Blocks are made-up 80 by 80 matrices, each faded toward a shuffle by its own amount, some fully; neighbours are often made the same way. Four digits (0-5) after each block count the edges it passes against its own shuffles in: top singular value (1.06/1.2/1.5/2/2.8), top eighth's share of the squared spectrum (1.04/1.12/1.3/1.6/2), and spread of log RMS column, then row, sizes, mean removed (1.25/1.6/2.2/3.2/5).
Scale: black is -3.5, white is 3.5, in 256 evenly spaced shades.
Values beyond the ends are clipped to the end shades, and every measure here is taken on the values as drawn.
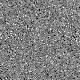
0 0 0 0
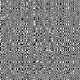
5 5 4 3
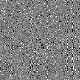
4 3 2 1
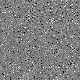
3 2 1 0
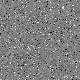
0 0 0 0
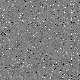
2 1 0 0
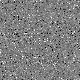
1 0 0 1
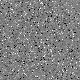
0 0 0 0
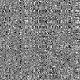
4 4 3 2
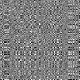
5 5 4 3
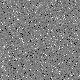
0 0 0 0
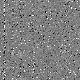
3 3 2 1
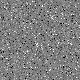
0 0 0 0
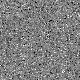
2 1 0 0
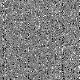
1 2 3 0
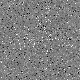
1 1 0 0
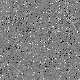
1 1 1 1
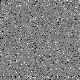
1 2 1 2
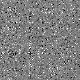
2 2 2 1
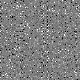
4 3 2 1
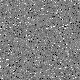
0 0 0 0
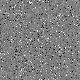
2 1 0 0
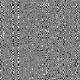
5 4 3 2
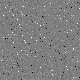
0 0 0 0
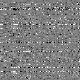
4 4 2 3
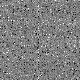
3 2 1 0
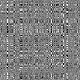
5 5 4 3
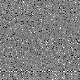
4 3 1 2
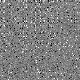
4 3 1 2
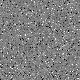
2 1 0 0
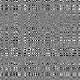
5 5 3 4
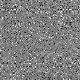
4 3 1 2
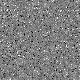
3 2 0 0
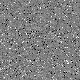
3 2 0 1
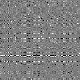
5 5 2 3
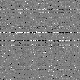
5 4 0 2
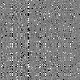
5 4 3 2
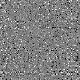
3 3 2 2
